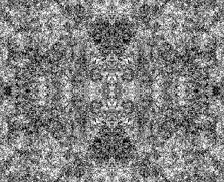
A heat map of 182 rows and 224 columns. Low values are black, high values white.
Stripes: none. Mirror symmetry: left to right and top to bottom. Histogram: bell-shaped.
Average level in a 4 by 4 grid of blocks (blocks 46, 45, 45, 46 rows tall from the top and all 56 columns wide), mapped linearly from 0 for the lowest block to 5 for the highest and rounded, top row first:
5 2 2 5 / 0 2 2 0 / 0 2 2 0 / 5 2 2 5
